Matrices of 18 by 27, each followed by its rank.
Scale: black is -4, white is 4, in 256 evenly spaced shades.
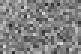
full rank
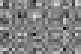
three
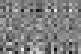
three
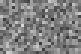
full rank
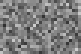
full rank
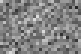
full rank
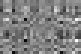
three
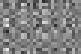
three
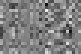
three
